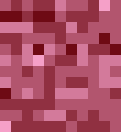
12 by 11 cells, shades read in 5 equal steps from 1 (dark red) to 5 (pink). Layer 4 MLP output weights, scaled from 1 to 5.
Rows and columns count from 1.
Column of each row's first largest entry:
10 6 1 3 3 4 10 1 3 6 5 1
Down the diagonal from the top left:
3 1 4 3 4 2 3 2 3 3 3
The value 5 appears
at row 1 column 10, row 6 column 4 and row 12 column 1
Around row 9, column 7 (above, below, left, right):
2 3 4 4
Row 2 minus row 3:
-3 -3 -2 -1 -1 1 -2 0 -1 0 0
